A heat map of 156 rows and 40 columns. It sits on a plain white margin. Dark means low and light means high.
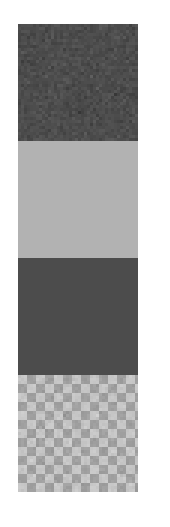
The table splits into 4 rows of 1 panel. Panel 1,1: low, fine-grained, faint in contrast. Panel 2,1: high, flat. Panel 3,1: low, flat. Panel 4,1: high, checkered.
